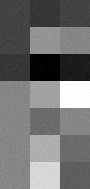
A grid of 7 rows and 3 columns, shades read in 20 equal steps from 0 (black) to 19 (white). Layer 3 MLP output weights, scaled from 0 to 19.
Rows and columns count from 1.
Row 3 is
4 0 2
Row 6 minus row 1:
5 9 3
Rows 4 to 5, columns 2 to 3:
12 19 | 8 10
